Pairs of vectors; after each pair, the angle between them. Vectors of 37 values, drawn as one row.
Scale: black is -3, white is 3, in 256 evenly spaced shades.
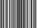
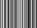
nearly opposite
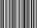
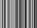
partly opposed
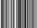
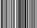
nearly parallel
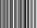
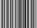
partly aligned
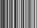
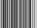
partly aligned
